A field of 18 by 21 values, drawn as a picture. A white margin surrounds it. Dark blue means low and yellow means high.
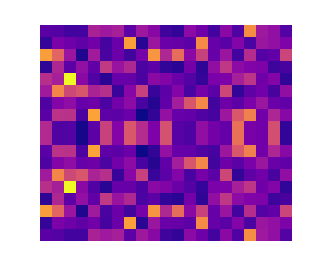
Odd rows or columns: none. Mirror symmetry: top to bottom. Stripes: none. Histogram: skewed, a long tail of high values. Slope: none.
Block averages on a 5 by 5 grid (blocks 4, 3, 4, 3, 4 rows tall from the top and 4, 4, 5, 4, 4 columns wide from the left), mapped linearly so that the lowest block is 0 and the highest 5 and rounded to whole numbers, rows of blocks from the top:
12112 | 50010 | 03023 | 50010 | 12112
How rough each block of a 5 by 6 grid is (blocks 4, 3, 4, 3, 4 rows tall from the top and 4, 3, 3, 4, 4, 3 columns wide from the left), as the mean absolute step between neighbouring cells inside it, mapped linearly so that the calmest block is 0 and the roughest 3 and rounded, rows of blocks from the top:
1 0 3 2 1 0
2 1 1 1 1 0
1 2 1 0 1 1
2 1 1 1 1 0
1 0 3 2 1 0
